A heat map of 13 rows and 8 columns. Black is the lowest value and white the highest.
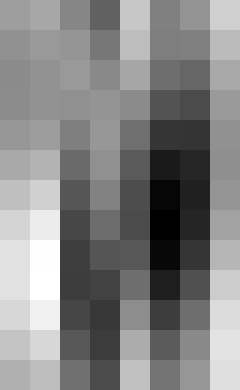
The middle right is the ninth with the lowest average. The top left is the calmest part. The bottom left is the ninth with the highest average. Streaks run downward.
